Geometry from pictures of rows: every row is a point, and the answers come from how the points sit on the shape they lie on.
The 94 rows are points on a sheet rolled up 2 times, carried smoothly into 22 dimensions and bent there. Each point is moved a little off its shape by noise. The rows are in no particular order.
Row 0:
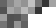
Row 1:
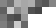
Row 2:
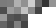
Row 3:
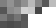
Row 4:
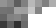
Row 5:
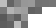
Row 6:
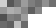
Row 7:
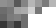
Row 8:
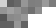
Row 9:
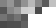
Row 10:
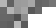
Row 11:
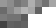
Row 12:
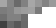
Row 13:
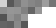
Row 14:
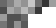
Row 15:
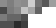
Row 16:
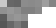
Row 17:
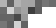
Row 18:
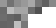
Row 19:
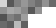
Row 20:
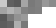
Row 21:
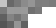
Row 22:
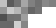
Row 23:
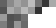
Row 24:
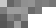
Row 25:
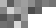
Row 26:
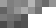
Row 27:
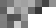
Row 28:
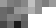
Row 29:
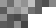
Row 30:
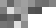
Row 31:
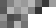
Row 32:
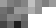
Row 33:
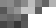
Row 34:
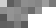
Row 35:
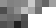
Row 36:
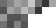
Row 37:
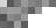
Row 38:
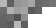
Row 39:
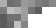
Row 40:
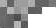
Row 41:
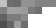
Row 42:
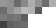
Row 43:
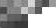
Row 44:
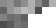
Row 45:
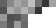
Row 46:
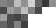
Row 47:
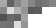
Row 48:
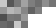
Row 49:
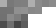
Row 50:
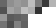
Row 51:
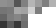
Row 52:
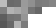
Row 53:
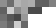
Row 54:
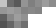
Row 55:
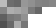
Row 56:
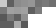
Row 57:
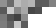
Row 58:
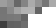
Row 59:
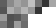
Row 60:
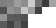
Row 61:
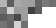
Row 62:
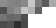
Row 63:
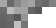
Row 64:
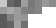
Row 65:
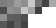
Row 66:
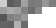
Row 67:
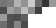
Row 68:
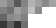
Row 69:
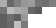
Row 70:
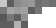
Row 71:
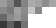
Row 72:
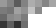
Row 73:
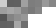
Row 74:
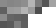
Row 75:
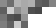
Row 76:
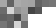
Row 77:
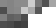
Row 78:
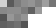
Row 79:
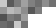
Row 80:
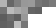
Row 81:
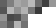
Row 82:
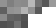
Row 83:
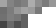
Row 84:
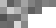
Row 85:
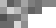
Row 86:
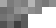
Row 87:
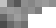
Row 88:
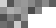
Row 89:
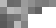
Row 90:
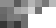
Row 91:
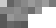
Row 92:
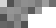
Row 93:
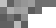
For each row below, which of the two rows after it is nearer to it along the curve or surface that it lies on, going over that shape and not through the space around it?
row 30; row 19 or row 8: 19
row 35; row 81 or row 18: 81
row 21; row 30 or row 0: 30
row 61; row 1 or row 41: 1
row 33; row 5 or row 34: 34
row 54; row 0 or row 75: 75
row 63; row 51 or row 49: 49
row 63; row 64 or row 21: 21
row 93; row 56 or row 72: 56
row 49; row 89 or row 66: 66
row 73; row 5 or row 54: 54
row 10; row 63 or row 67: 63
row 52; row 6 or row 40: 40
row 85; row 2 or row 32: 2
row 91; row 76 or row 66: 66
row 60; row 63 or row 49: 49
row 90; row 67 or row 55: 67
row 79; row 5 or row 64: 64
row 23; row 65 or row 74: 65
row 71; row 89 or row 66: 66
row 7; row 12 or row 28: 28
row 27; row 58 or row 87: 87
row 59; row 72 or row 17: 17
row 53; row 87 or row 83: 87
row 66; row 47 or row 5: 47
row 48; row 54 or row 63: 54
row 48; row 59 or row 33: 59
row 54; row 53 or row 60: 53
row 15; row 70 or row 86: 86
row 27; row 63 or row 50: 50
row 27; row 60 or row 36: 36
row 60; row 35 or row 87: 35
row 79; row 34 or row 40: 34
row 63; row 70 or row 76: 70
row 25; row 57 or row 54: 57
